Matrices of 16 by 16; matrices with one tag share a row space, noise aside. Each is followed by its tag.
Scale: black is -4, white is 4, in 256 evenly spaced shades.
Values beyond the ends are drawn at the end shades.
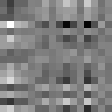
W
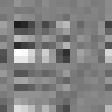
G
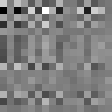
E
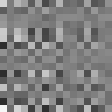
E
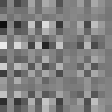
E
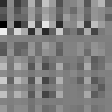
E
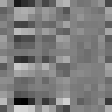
G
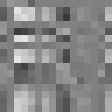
G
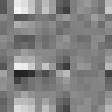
G
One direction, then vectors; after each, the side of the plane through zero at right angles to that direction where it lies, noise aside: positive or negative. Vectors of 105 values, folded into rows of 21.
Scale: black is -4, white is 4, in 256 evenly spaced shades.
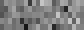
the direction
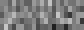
positive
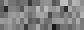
positive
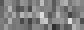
positive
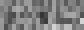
negative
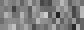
negative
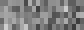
negative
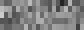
negative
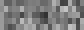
negative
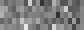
negative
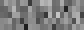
positive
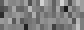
positive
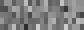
positive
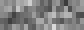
negative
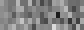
negative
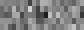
positive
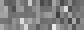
negative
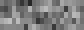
positive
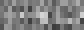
positive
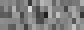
positive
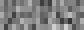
negative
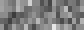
negative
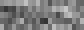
negative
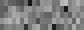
positive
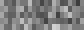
negative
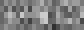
positive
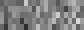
positive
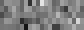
positive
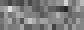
positive
